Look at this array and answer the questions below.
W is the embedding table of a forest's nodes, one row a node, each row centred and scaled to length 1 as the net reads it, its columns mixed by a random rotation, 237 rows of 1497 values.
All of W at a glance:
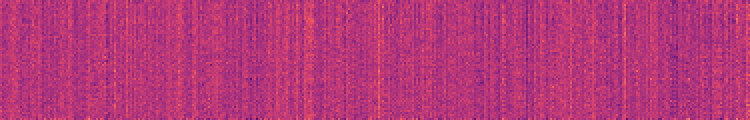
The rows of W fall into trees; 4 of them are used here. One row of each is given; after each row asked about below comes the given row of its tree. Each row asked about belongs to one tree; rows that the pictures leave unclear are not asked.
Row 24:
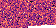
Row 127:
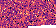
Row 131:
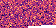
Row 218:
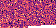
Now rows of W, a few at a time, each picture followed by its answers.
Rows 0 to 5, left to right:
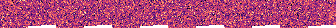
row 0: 131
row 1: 131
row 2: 131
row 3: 127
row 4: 131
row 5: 131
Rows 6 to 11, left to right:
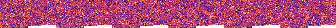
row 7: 127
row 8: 127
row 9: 24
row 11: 24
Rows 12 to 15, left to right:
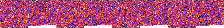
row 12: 24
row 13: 24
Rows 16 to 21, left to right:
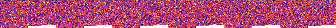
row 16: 127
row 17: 127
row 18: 24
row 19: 24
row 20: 24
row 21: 131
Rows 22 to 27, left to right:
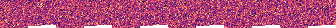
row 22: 218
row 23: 127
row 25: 131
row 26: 127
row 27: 131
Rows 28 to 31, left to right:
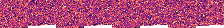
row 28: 24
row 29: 24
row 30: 24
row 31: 127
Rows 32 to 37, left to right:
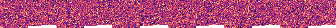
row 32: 127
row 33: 218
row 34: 24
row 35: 24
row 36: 24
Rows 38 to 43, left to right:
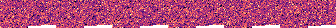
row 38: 24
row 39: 24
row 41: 24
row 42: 24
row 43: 131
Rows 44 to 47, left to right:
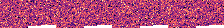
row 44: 24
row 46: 131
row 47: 24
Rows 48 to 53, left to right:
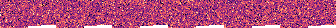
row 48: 218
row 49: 24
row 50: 131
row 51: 131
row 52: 127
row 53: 24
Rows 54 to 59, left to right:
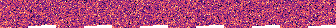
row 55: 218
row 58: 127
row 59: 127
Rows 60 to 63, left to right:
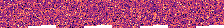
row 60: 127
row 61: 24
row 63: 131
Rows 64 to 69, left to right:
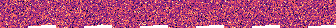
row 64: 24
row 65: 24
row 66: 127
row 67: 127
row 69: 131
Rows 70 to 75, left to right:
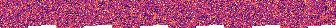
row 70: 131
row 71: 218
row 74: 131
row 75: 24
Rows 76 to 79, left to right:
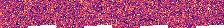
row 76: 24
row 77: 24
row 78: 131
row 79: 218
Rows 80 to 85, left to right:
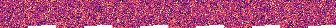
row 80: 24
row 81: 24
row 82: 218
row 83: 218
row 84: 24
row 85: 218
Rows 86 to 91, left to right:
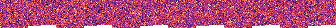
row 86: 218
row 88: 127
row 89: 218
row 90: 24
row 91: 127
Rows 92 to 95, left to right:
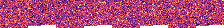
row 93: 127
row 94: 218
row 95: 24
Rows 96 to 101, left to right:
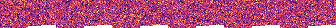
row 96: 131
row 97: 127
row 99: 127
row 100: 131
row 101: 127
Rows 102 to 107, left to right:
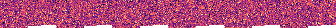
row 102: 127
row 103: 218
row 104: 24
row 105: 218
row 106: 218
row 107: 131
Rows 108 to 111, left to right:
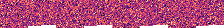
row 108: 131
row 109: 131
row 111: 24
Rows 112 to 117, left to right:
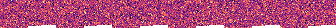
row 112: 127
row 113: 131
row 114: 131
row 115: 127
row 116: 218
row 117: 127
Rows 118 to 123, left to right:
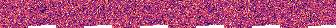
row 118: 24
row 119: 131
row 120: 24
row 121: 24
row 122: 24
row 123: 127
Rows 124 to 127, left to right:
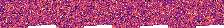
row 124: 218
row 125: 127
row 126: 127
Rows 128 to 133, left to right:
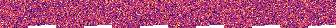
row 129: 131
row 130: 131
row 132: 24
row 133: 24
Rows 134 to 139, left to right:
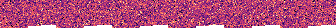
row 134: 218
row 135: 127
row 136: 131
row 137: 24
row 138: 131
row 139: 127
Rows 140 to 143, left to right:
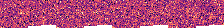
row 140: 127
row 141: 127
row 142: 127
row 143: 24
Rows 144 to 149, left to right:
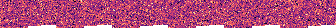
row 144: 218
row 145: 24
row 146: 127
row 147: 127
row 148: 24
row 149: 131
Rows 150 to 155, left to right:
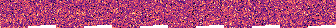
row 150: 218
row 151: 127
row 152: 127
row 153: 127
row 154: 24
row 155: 131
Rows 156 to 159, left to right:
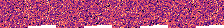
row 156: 24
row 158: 24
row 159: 24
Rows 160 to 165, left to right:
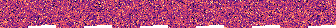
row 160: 24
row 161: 24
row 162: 131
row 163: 127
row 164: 127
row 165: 24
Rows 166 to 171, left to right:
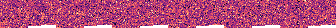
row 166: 24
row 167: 127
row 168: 127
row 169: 24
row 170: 127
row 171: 24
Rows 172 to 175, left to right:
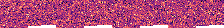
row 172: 131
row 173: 127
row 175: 127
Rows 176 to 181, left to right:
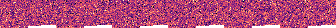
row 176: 218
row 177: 218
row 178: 127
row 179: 24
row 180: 24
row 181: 24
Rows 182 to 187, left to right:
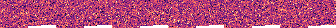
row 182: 127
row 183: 131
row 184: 127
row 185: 218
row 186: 127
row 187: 24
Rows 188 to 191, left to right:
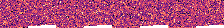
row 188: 24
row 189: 127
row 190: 131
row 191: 218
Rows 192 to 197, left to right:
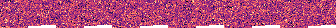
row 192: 218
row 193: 127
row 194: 127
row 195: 24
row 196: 131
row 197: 218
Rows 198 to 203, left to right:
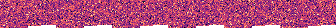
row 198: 131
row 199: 127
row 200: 24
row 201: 24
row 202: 24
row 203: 218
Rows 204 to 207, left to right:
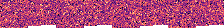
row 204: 218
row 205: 131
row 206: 127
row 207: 218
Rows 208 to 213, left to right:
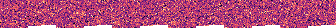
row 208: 127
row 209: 127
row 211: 24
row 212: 127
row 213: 131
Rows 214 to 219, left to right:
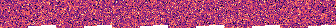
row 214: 127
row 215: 131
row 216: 127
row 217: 24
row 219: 24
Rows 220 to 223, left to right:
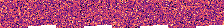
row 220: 24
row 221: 127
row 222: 24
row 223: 131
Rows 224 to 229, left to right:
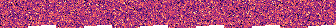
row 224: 131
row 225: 218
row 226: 131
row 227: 127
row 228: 24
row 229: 131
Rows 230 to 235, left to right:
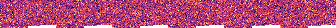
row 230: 218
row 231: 24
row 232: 127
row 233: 131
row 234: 24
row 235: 24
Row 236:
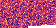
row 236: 24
